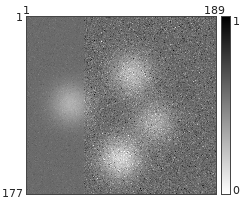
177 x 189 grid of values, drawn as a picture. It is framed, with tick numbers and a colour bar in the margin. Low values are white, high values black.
No row or column stands out. There are four dips. The left part is calmer, up to a seam about 30% of the way across. No overall slope runs across the table. The bottom middle is the ninth with the lowest average.
